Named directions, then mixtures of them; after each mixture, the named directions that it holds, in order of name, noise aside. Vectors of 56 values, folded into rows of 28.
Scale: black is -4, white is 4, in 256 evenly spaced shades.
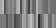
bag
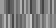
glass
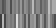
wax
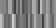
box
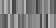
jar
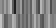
box, jar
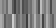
box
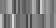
box, glass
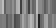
bag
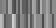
box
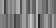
bag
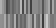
box, glass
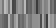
jar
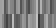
bag, box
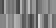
bag
